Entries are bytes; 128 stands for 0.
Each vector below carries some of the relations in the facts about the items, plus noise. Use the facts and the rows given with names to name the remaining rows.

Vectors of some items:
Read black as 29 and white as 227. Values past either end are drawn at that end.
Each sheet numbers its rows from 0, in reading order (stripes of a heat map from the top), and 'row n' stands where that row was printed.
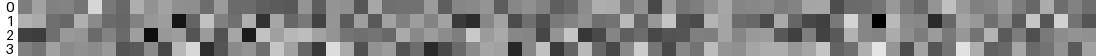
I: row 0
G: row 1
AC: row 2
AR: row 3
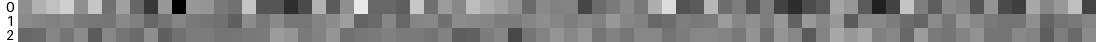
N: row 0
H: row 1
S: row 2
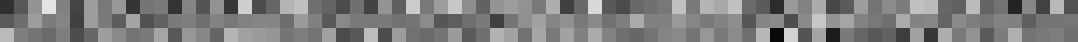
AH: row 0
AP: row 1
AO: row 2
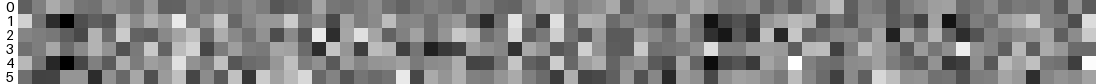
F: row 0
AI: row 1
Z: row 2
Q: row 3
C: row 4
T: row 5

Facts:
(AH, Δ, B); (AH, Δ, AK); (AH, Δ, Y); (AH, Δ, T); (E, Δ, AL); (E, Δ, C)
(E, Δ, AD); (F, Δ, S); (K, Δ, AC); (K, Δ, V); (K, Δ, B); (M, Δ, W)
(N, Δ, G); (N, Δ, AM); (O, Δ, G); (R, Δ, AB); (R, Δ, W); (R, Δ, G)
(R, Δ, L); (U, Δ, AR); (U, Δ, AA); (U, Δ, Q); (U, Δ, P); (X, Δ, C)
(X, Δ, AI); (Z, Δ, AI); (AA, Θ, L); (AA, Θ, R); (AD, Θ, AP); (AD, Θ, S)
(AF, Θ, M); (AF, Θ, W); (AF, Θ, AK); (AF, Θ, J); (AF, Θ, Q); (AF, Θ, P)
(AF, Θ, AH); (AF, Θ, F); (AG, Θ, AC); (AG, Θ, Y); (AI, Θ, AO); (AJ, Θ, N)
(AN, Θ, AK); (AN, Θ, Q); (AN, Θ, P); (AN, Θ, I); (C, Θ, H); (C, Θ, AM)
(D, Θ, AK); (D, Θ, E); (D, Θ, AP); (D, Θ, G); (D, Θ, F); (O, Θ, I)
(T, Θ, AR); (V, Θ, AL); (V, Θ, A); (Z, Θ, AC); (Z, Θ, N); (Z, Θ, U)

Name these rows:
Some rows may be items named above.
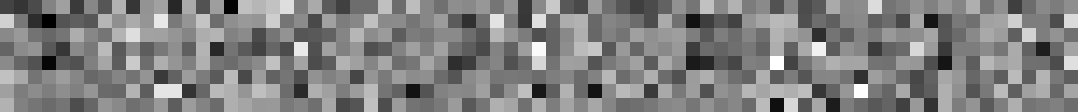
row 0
B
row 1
AI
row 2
AN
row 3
E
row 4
AD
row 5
AM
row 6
AA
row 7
AO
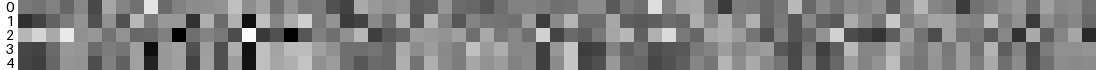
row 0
D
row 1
AK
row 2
R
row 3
AC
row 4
Y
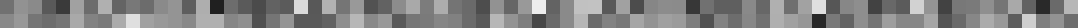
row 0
X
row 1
AN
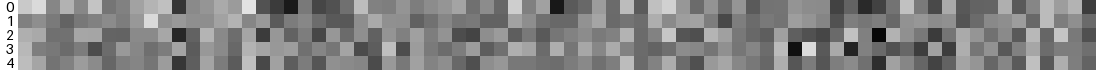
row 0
O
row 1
AF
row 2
W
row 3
AO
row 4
AM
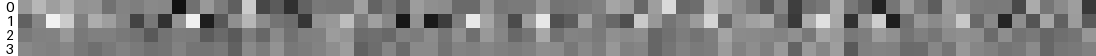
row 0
M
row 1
U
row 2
A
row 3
H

